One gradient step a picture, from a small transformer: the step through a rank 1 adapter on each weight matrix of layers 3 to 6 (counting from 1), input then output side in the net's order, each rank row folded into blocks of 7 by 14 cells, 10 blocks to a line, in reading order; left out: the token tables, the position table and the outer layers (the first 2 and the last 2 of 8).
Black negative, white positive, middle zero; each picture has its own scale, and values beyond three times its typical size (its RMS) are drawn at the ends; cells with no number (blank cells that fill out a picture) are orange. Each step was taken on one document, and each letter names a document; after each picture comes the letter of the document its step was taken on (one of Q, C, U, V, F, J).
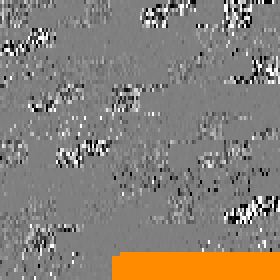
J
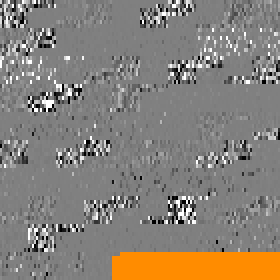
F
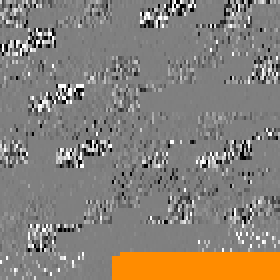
F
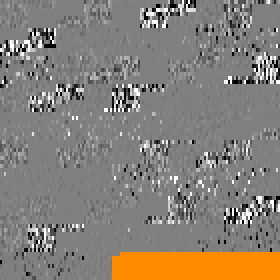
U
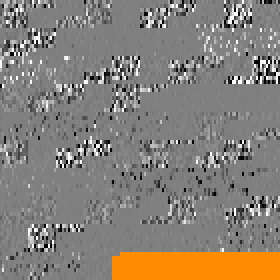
F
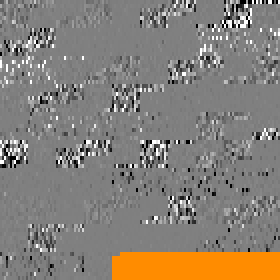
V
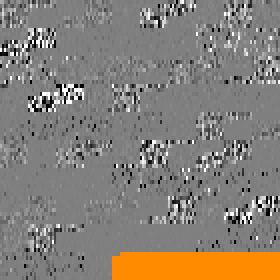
V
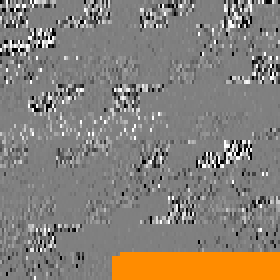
J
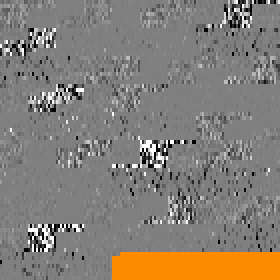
U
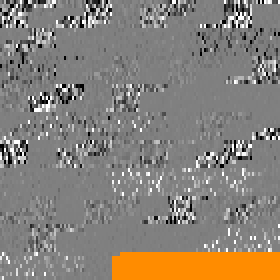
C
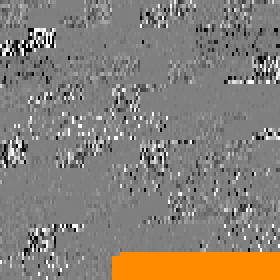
U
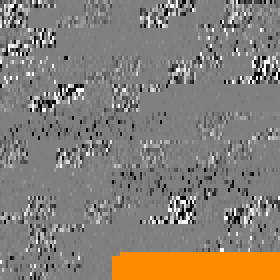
F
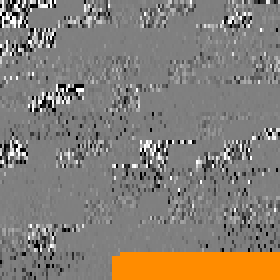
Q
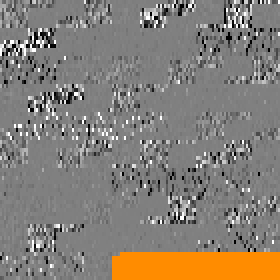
C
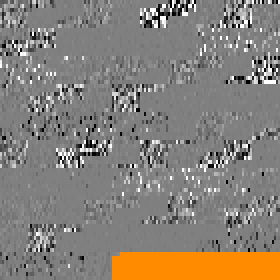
V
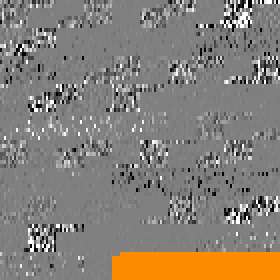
V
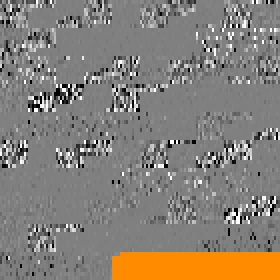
C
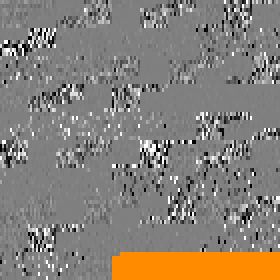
U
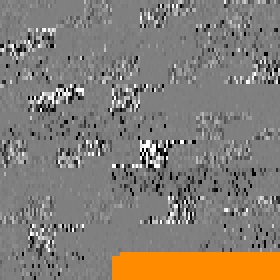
U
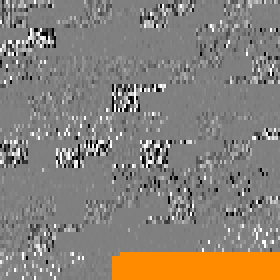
J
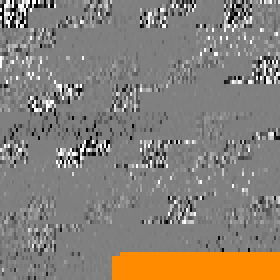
F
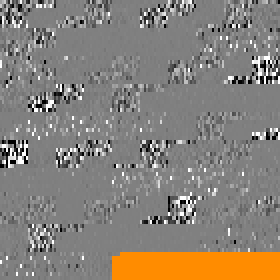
V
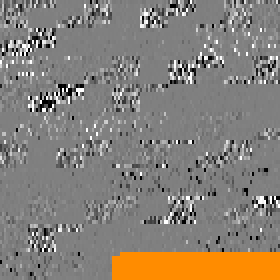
F
